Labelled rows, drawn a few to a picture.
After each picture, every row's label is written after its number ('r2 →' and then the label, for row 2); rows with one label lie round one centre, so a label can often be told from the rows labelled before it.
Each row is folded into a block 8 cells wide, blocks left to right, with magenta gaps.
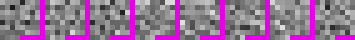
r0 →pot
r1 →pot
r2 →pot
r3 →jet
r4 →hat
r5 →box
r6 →jet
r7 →box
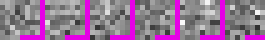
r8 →jet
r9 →hat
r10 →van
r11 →box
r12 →hat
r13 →box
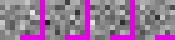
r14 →hat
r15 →pot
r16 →hat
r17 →jet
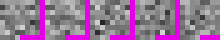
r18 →hat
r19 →hat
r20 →jet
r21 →pot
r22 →jet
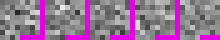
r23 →box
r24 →van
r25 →box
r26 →hat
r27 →jet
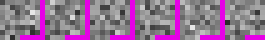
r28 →box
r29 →pot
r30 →pot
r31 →box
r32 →jet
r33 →pot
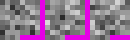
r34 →box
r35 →hat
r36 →hat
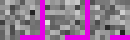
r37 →pot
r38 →hat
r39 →box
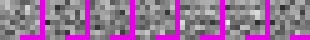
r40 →jet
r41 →pot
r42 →van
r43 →van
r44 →hat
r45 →hat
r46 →pot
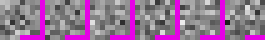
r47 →jet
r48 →pot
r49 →hat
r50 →pot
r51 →hat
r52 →pot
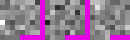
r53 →hat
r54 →pot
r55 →jet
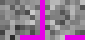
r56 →box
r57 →jet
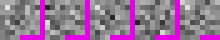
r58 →jet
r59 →hat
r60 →jet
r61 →pot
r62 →jet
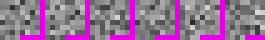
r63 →pot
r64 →van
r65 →pot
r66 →pot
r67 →jet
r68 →box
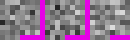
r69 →pot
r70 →box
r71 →hat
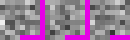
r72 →hat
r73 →jet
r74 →hat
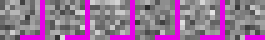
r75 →van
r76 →box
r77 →hat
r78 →pot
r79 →hat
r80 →box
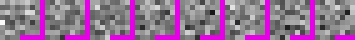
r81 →hat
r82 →van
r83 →jet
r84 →van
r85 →van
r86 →jet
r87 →box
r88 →van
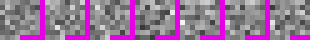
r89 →jet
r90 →jet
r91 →jet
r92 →van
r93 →hat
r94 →hat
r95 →hat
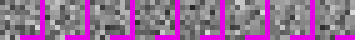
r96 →box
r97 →jet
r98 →box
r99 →pot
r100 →pot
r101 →van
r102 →jet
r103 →van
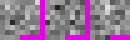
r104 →jet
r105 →pot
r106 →van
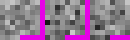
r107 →jet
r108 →pot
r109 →van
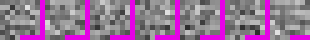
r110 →box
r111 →hat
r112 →van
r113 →box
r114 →van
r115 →box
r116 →hat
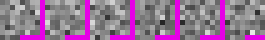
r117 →van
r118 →hat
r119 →hat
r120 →pot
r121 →pot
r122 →pot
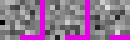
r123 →pot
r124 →box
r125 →van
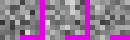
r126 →pot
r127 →hat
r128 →jet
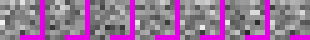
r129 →hat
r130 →van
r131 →box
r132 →hat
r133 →hat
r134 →hat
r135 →hat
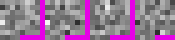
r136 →hat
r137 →hat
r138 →van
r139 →pot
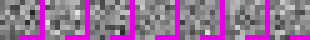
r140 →pot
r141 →hat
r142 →box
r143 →jet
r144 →pot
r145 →jet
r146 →van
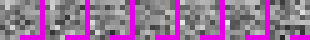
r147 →jet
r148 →jet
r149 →hat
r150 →box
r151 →hat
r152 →hat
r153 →box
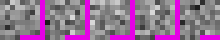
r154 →van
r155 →pot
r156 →hat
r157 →van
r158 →pot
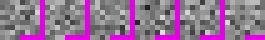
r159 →van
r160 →jet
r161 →box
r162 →pot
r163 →pot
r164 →hat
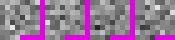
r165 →jet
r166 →hat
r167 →van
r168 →van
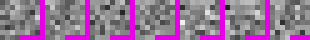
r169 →van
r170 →jet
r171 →pot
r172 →jet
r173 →hat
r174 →hat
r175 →jet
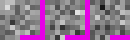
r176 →jet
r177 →box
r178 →box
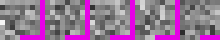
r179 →hat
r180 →pot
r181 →hat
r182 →jet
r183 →box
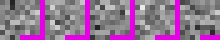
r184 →box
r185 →jet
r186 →van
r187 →jet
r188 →box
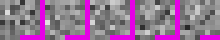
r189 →pot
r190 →hat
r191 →hat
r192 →van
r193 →van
